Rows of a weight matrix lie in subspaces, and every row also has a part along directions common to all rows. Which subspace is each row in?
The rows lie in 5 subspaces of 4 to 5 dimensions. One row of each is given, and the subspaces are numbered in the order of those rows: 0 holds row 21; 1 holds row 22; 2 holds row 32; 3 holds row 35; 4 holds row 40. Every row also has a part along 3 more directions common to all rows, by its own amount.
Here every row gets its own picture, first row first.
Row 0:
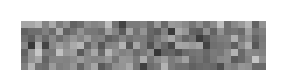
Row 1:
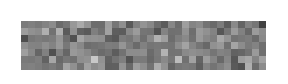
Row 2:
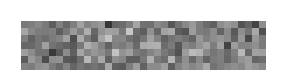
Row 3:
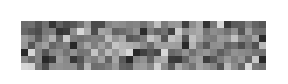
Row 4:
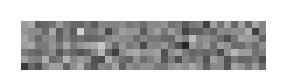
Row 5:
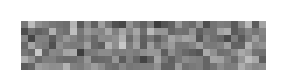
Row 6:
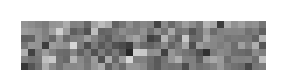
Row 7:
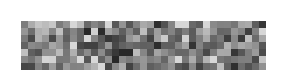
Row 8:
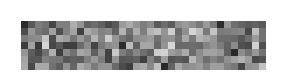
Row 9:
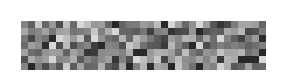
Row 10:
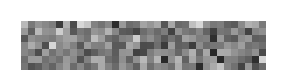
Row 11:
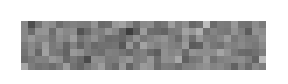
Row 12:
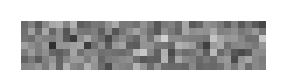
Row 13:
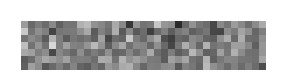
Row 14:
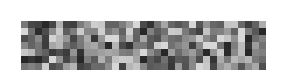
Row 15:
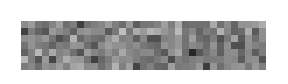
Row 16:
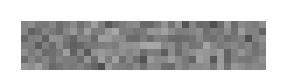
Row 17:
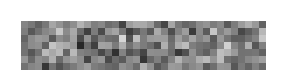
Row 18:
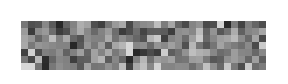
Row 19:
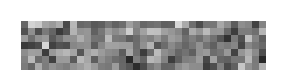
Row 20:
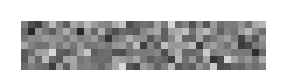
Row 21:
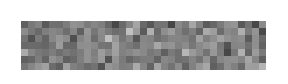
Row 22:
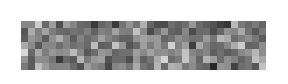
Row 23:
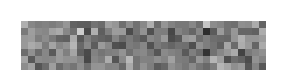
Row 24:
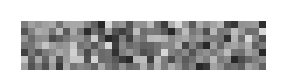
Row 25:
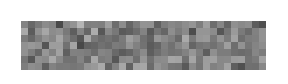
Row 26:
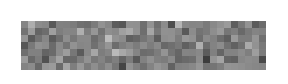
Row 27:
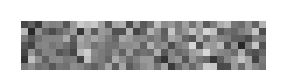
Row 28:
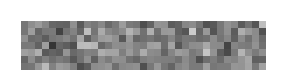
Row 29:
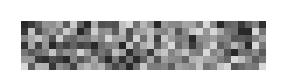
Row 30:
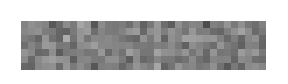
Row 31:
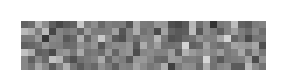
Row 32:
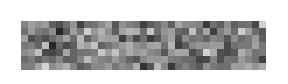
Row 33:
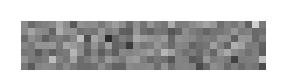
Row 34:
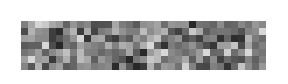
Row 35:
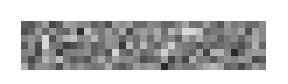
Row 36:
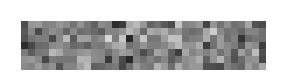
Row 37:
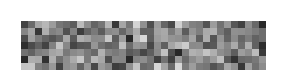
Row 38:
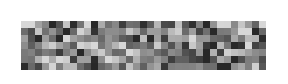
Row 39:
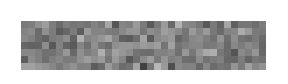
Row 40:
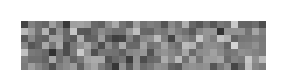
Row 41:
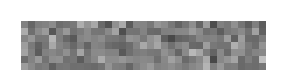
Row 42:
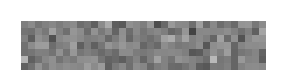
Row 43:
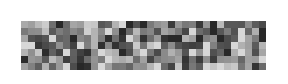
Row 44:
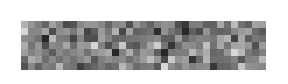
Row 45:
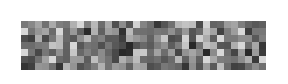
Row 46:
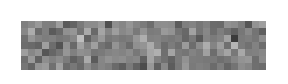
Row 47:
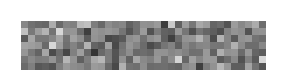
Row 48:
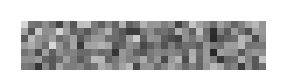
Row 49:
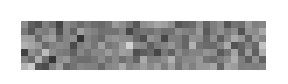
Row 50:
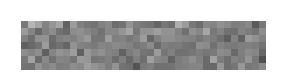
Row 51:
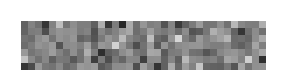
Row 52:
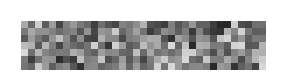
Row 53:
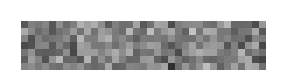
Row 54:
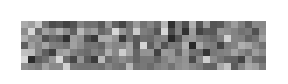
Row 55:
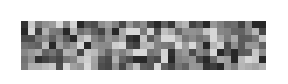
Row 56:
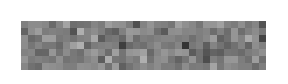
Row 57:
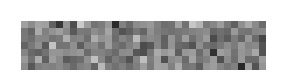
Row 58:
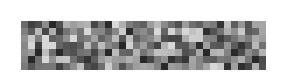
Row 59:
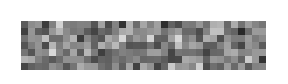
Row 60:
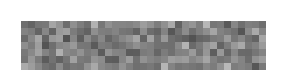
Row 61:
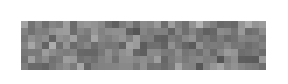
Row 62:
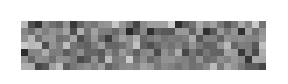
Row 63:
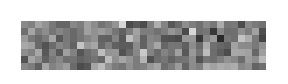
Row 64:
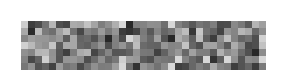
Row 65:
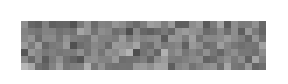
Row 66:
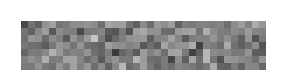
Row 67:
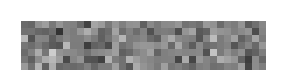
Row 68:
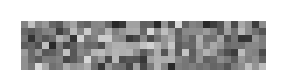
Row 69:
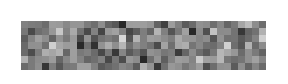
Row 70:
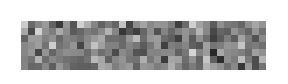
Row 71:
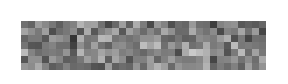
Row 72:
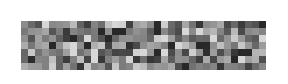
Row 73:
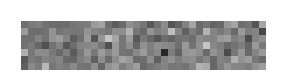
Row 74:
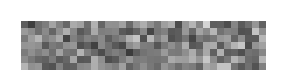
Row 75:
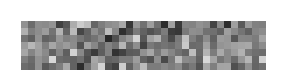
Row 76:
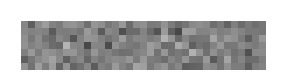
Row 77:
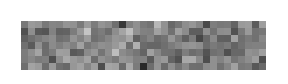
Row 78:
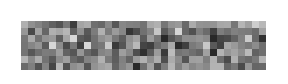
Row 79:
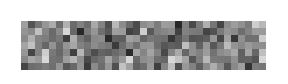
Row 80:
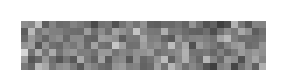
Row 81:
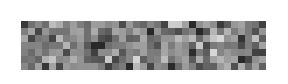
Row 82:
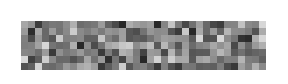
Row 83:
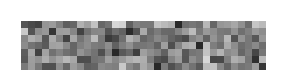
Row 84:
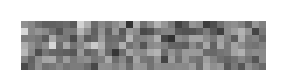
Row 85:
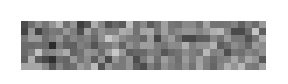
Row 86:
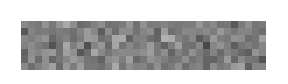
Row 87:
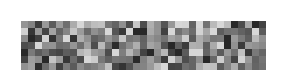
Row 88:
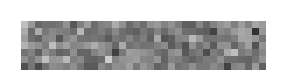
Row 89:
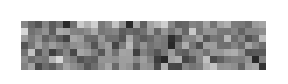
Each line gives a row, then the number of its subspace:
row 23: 1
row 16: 2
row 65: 0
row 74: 3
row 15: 1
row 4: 3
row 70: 4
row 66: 1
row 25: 0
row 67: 4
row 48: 4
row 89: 1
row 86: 4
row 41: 2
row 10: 4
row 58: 3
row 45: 0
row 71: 2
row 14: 0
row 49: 0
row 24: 0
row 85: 3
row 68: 2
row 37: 2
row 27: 1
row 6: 0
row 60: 3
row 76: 4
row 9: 4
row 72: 4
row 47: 4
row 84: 3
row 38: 3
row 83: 1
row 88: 3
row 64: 1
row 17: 2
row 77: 3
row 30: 3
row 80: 1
